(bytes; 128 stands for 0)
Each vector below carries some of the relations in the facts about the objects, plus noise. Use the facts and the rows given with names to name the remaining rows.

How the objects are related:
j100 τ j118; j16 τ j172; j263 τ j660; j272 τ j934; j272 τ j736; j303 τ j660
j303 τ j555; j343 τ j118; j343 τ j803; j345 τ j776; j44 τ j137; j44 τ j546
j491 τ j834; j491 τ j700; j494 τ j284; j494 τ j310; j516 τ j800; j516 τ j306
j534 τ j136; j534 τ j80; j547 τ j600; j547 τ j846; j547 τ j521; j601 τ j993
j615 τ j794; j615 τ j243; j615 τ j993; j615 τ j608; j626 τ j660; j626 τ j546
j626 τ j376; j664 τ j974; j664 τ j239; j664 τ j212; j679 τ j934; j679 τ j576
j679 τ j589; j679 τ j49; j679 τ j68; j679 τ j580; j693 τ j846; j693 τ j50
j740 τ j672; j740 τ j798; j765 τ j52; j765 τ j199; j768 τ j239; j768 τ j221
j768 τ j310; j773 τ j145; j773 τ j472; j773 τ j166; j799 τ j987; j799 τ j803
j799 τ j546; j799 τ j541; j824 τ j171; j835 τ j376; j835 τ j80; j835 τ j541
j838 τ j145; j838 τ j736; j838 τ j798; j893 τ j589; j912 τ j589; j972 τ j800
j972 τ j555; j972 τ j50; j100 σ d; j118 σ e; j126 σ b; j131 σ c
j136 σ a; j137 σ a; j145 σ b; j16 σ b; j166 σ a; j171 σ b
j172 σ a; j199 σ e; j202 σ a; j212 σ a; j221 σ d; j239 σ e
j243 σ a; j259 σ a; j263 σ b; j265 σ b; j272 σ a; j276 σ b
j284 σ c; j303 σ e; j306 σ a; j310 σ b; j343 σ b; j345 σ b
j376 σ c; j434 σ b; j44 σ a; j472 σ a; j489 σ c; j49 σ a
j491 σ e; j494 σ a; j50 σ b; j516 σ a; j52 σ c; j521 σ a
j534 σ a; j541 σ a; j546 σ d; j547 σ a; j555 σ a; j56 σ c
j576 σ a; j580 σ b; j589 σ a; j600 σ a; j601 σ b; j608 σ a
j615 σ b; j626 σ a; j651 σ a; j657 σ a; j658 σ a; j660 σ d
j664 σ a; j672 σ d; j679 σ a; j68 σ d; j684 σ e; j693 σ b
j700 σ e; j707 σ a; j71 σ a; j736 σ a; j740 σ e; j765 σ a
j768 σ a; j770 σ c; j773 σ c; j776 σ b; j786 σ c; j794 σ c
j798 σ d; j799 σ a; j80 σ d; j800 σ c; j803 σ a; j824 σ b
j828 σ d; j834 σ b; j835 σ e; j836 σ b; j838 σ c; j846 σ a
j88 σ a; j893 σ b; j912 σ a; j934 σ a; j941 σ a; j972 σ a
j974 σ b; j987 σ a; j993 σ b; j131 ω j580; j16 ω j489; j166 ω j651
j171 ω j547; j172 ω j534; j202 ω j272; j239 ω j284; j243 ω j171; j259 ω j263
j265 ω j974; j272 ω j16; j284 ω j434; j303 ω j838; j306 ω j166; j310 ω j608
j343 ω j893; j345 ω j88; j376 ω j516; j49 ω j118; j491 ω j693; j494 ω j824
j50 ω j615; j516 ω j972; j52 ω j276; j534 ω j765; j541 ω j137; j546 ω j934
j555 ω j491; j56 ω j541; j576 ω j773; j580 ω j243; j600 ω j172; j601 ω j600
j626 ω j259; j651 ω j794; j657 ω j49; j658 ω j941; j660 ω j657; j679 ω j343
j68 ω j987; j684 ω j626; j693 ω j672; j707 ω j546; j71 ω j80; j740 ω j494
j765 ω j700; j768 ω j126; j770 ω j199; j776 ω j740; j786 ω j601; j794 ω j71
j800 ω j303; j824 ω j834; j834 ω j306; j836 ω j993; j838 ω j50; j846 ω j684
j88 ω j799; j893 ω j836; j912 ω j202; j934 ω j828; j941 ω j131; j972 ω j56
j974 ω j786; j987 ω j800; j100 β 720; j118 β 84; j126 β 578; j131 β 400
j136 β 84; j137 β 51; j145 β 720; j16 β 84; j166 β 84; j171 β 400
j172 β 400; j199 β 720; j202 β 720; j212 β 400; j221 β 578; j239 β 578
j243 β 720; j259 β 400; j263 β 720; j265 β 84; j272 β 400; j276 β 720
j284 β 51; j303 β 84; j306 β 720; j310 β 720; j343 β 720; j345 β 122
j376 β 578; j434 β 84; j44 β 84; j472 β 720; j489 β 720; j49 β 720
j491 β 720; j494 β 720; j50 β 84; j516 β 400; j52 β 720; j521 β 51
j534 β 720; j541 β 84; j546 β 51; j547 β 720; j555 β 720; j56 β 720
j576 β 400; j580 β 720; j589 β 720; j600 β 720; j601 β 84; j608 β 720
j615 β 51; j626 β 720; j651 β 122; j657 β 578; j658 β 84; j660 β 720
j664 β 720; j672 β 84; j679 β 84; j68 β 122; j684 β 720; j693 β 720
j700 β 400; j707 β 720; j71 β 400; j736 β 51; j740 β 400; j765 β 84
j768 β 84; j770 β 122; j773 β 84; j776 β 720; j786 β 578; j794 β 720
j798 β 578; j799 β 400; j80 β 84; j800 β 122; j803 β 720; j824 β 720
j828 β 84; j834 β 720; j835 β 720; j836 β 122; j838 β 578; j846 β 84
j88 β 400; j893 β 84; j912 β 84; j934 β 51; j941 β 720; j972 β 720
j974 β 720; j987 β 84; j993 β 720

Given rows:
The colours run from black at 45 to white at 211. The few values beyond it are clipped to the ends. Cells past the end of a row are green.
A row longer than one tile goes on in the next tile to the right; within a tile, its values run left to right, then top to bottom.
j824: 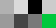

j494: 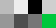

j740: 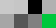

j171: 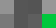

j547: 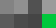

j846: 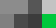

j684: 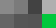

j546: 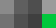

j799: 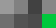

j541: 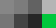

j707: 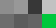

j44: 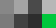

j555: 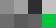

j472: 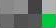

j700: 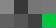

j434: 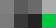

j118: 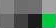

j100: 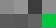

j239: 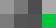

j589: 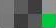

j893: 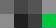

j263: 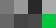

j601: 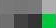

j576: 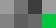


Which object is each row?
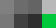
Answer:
j50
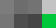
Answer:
j265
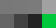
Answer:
j765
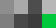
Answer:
j768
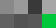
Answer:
j491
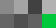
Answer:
j343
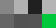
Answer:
j626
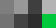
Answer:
j303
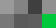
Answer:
j516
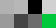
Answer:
j834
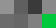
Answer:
j68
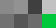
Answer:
j310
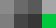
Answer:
j934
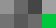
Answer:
j836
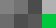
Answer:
j580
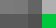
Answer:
j600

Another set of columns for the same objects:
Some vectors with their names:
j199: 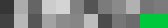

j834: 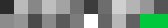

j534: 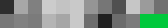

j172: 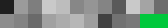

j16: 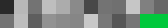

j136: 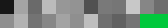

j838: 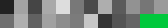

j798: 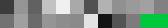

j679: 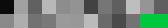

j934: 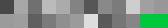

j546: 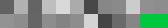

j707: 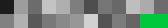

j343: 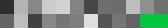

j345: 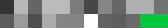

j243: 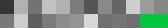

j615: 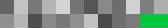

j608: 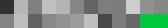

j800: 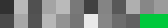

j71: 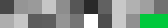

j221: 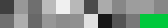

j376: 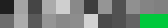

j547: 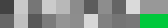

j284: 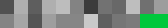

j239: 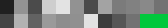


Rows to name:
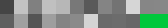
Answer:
j263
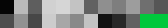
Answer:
j786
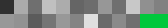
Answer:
j799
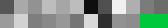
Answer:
j80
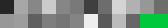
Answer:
j306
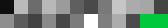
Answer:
j776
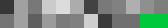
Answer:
j100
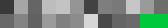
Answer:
j660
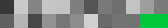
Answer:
j693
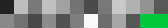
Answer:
j824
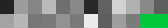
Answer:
j166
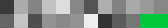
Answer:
j126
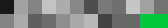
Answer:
j589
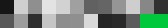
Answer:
j974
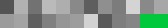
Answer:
j137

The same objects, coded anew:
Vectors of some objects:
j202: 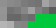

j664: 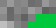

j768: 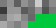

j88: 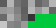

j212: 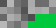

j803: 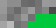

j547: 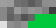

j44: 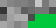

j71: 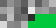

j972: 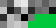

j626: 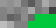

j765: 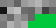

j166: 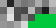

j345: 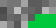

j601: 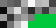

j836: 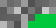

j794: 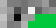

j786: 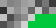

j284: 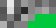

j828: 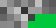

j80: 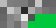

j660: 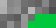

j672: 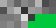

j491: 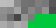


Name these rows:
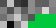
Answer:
j171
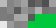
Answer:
j657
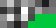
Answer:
j838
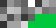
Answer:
j172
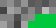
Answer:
j770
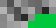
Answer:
j494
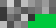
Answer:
j615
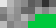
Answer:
j239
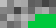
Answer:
j376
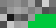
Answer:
j534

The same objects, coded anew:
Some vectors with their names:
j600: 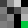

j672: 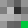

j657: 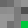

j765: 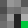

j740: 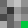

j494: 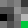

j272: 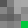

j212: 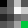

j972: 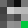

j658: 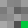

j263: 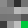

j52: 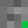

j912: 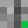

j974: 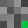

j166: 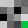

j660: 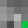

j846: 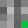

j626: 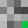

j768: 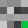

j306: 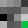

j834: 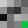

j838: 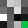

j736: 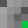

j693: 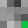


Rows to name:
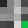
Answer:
j546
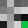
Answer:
j50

